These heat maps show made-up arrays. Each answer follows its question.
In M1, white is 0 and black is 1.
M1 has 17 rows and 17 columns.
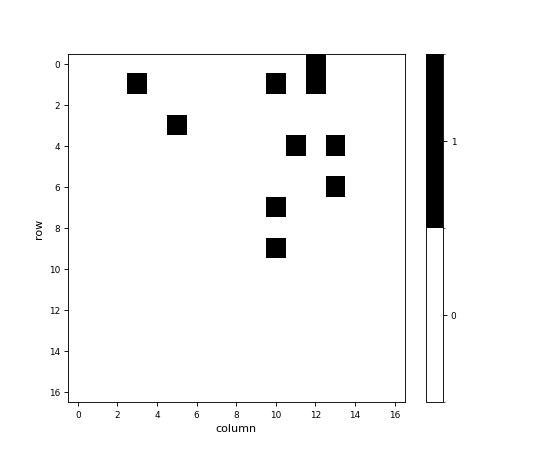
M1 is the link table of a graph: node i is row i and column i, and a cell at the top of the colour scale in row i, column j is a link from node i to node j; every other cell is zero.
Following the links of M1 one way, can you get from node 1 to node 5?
yes
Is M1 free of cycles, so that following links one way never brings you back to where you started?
yes
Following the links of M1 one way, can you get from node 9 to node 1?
no
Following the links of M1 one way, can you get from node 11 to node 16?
no
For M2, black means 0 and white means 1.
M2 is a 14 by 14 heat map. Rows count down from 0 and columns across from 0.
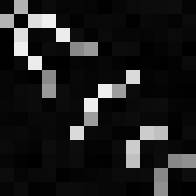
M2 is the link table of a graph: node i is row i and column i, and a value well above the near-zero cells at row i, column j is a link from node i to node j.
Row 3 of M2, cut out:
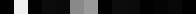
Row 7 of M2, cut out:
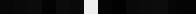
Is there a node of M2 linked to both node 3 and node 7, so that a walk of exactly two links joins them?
yes
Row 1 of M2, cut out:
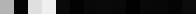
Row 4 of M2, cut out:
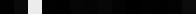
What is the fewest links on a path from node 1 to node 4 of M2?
2
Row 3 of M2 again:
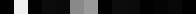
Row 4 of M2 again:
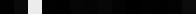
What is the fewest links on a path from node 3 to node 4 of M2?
3
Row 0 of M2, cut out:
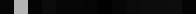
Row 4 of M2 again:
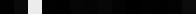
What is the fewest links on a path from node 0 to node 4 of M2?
3
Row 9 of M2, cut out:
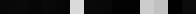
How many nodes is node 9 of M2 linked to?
3
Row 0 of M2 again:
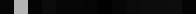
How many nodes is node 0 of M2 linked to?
1
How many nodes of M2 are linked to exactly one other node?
7
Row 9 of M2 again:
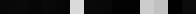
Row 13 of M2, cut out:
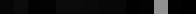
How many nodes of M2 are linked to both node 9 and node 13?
1
